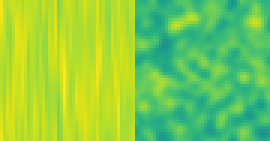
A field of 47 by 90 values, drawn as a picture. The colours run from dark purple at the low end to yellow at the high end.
It is made of 1 by 2 panels. Panel 1,1: very high, streaked downward, faint in contrast. Panel 1,2: high, blotchy.
